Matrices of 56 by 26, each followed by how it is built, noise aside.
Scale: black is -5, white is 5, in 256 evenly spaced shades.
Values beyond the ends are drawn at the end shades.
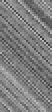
Toeplitz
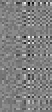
low rank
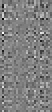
low rank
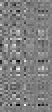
low rank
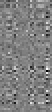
low rank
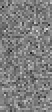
noise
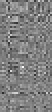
low rank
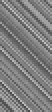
Toeplitz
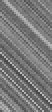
Toeplitz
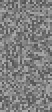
noise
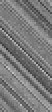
Toeplitz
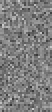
noise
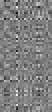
low rank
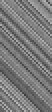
Toeplitz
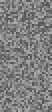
noise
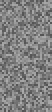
noise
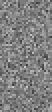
noise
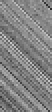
Toeplitz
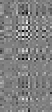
low rank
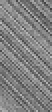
Toeplitz
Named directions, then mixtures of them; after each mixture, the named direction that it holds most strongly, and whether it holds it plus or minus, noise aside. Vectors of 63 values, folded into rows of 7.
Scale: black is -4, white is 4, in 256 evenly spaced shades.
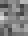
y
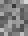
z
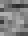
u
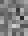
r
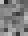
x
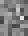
r, minus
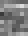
u, minus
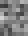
y, plus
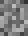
z, minus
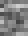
u, minus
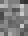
y, minus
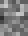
y, minus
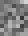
z, plus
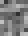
x, plus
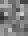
y, minus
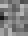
y, minus
